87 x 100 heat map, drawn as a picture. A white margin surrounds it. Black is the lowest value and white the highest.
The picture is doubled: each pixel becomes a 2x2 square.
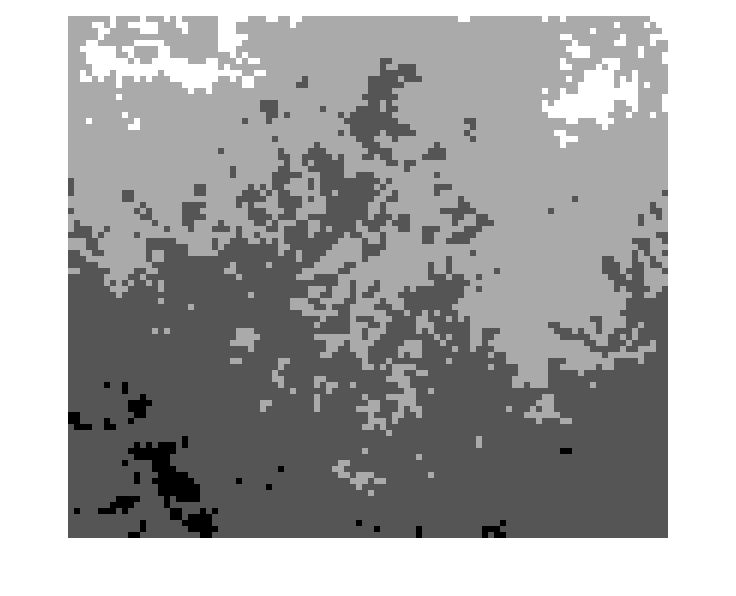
Slope: up to the top. Calmest part: bottom right. Ninth with the lowest average: bottom left. Roughest part: centre. Grain: blotchy. Odd rows or columns: none. Stripes: none.
